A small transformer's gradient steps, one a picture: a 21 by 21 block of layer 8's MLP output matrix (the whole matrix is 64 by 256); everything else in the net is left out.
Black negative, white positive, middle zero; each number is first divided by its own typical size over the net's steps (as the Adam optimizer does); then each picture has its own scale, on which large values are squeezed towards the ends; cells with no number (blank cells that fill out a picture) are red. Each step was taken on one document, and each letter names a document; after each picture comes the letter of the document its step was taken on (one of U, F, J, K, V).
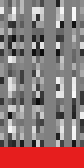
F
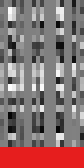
F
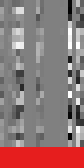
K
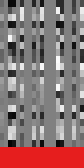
F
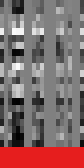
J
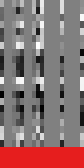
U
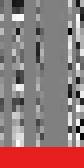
K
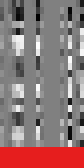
K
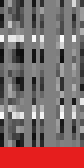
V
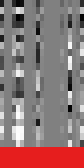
K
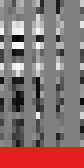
J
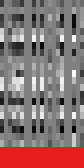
V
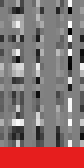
J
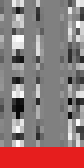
K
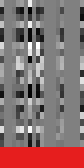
U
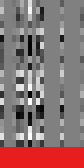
U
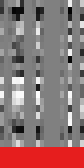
K
